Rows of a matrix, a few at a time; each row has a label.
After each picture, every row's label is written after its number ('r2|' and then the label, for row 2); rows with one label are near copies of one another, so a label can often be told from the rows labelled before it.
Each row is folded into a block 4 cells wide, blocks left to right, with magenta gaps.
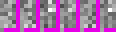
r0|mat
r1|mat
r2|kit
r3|kit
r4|mat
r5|kit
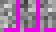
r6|mat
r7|kit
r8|kit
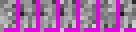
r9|mat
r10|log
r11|log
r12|log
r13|mat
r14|kit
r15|log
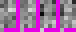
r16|kit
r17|kit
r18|log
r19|log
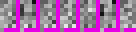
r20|mat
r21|log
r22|mat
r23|mat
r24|kit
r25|log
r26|mat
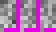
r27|mat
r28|mat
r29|mat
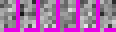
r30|kit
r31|log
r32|mat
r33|kit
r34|mat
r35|log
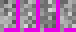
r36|mat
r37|mat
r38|kit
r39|mat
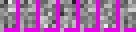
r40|kit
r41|kit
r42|mat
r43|log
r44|kit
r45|mat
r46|kit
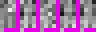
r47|kit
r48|log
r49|mat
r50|log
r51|log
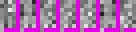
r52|kit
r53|log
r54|mat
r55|mat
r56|mat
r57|log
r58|mat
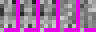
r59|log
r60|log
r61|log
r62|mat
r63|kit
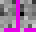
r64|log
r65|log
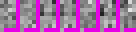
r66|kit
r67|mat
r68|log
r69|log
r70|kit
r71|log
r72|kit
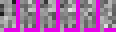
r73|log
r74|kit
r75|kit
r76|kit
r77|kit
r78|mat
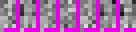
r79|mat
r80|log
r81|mat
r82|kit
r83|mat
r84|log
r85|log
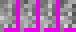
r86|mat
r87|mat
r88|mat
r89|mat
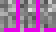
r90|kit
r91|kit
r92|kit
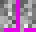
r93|mat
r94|mat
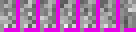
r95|mat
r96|mat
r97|mat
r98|mat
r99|mat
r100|mat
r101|kit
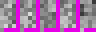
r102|mat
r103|mat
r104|kit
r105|mat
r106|log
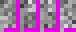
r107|mat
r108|kit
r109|kit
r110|mat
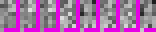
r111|kit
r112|kit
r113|kit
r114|mat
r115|log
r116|mat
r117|mat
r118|log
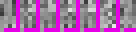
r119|log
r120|kit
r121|kit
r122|kit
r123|kit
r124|mat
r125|log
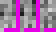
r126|log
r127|log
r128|kit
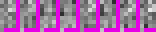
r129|kit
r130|kit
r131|log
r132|log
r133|kit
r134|log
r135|kit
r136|kit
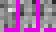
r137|kit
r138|log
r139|log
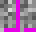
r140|kit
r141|kit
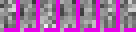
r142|kit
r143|log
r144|mat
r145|log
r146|log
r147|kit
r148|kit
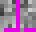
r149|log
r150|kit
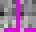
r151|log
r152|log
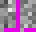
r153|kit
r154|mat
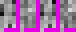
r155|log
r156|kit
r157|log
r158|kit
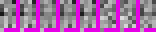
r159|log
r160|log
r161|log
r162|log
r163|log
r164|mat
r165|mat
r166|log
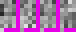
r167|log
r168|mat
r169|log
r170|kit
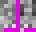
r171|mat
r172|log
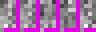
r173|mat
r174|mat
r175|log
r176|kit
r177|mat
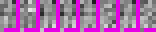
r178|log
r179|kit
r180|log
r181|log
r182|log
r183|mat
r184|log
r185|mat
